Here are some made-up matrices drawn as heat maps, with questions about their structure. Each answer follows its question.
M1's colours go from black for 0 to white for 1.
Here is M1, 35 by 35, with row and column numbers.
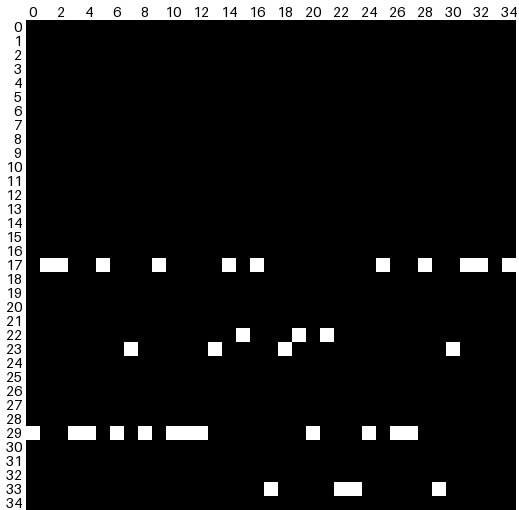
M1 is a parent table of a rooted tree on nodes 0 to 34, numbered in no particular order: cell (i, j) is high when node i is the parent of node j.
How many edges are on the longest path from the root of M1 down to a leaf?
2
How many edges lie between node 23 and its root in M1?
1
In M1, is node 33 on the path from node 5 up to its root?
yes
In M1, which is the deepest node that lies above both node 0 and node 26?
29
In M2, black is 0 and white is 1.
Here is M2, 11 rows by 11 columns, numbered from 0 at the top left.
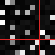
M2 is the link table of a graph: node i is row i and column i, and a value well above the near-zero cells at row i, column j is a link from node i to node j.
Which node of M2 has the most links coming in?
node 2
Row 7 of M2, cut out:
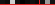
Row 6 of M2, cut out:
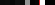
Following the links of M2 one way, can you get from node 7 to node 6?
yes
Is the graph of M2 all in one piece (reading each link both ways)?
yes
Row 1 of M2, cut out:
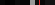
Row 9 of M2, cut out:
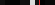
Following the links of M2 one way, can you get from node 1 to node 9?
yes
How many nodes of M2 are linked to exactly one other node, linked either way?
0
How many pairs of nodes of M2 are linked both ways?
4
